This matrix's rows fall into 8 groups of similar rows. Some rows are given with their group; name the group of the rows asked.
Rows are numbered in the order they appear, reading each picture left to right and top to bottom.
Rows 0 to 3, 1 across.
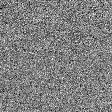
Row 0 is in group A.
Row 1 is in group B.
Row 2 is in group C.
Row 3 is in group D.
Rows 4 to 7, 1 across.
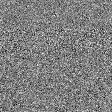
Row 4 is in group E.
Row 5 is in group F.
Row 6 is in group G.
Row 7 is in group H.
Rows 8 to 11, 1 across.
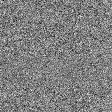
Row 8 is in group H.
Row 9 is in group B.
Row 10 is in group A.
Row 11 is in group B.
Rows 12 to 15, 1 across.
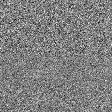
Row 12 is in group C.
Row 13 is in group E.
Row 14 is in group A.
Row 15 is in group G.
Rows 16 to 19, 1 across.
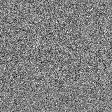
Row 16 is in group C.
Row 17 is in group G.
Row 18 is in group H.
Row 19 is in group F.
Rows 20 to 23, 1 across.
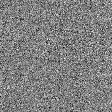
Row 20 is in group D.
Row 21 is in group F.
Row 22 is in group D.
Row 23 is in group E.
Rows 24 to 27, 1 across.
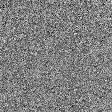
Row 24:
D
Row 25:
B
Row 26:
A
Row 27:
B
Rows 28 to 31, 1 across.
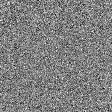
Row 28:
E
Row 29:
F
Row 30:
C
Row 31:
D
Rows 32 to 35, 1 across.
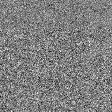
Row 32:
B
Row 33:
B
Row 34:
G
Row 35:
G
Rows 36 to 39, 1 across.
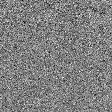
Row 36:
B
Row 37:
F
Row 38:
C
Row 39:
A
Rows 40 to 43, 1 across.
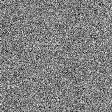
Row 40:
H
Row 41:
A
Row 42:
F
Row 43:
E
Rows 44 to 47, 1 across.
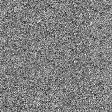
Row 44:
B
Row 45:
B
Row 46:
B
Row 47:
A
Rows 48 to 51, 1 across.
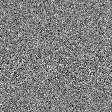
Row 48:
C
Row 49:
G
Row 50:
F
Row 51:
E
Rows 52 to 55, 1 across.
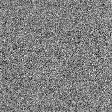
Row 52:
D
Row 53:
H
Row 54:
A
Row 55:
G
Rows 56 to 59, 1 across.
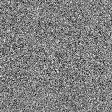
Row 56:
G
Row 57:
H
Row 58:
E
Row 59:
F
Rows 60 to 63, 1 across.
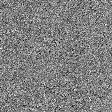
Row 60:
A
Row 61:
E
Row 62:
F
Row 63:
B
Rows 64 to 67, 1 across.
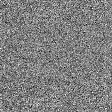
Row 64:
A
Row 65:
E
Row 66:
G
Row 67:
A
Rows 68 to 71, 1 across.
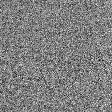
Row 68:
D
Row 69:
D
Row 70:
H
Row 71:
G
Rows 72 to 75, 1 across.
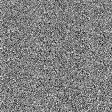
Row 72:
E
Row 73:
E
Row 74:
E
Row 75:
F
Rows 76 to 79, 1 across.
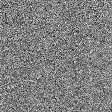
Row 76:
A
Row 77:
B
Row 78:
B
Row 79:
E
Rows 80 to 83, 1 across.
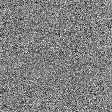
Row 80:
D
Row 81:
D
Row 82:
B
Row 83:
A
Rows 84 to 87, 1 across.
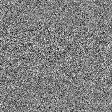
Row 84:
E
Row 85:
C
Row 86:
G
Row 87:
E
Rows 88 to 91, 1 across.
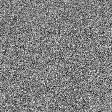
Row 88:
F
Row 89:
D
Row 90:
F
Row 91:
B
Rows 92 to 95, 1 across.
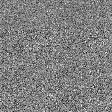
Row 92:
F
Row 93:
A
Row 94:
F
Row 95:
F
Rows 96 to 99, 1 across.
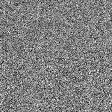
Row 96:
G
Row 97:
A
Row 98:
F
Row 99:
E
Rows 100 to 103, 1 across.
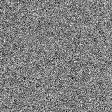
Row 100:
G
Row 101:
H
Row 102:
B
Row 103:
F
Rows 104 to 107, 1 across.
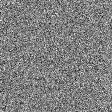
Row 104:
E
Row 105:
C
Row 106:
H
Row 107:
D
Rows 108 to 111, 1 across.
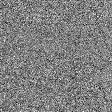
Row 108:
A
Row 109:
H
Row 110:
B
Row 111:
H
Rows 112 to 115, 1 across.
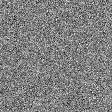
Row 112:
F
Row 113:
C
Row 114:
G
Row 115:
A
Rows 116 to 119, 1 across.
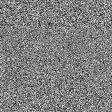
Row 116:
G
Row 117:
A
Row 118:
E
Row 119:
C
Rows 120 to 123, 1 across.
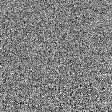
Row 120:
B
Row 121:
E
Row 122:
D
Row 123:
D
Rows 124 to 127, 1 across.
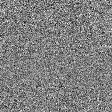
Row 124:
B
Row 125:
D
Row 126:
C
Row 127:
F
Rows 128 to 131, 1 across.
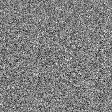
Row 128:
C
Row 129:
G
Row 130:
G
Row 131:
E
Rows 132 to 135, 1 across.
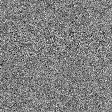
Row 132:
B
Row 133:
C
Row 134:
A
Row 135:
C
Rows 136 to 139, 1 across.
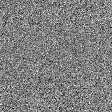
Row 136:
D
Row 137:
F
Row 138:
G
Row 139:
E
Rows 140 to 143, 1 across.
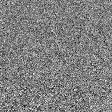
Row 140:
E
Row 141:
H
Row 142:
A
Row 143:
B
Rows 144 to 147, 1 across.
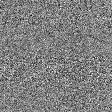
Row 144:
D
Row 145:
B
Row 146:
F
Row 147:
F
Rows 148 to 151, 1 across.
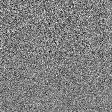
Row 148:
C
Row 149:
E
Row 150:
F
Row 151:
A
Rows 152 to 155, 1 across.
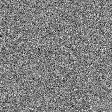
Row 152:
F
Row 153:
G
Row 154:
C
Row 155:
B
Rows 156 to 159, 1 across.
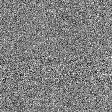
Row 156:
F
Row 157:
F
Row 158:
D
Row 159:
A
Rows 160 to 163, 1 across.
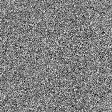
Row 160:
B
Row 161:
D
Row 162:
F
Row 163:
B
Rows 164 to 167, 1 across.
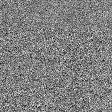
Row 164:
A
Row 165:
C
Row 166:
D
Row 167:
B
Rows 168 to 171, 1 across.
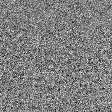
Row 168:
B
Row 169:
G
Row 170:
H
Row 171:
D
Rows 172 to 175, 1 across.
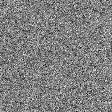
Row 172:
B
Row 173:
G
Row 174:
A
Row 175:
D
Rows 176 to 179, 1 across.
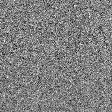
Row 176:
B
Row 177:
H
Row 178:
G
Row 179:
G
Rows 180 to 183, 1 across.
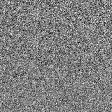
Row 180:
G
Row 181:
G
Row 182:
H
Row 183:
F
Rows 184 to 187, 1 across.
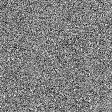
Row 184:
A
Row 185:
F
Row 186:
E
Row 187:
B
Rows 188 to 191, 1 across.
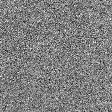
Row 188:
B
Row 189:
A
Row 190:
E
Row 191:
D
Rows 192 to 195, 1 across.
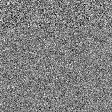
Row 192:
E
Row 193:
B
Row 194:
C
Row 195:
E
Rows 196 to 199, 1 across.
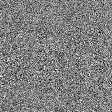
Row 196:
A
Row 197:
H
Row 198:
E
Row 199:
H
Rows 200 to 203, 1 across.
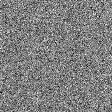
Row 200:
A
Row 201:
E
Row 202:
D
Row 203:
G
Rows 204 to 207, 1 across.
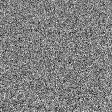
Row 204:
C
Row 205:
D
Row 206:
C
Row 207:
H
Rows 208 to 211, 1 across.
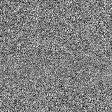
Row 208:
G
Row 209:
G
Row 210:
B
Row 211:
F
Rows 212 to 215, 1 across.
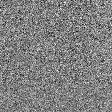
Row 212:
D
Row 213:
B
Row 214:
D
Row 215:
C
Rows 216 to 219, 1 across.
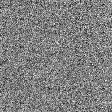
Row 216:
D
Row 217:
D
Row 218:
A
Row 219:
D
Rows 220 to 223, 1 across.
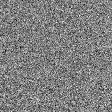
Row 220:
C
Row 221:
D
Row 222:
B
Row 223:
G
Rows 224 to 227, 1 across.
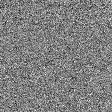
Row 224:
D
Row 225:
C
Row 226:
B
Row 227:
C
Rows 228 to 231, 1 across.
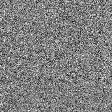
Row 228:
F
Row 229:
H
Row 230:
G
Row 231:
E
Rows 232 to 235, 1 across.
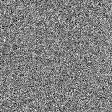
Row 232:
H
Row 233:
H
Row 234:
D
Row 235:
C
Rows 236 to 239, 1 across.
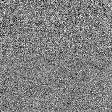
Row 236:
H
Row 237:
D
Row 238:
B
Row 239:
A
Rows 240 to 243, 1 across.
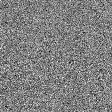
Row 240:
A
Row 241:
E
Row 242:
C
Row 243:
A
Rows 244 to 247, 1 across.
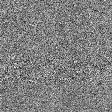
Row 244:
B
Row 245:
F
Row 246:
B
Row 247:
A
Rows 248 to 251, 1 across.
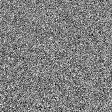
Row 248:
F
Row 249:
H
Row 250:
G
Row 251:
E
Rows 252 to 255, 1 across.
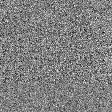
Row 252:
B
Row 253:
D
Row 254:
D
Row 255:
C
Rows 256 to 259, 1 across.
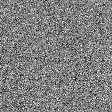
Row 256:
C
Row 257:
F
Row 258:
D
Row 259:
A
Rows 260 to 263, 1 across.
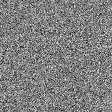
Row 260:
C
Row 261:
D
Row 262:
F
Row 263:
B
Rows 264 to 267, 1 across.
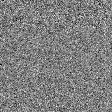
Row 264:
H
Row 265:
G
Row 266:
G
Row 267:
C
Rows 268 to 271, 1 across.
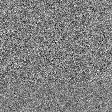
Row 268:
B
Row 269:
E
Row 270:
B
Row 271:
C
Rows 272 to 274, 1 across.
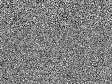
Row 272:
F
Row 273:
E
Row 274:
A
